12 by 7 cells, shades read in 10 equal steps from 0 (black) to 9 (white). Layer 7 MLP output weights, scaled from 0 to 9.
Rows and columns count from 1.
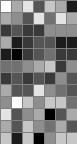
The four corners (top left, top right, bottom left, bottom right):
9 1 7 7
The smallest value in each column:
1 0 2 0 0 1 1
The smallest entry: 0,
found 3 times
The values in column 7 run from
1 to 7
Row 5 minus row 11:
-5 -3 -5 -2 0 -4 -1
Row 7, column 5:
2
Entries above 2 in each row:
6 7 4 3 2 6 4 7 7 6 7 5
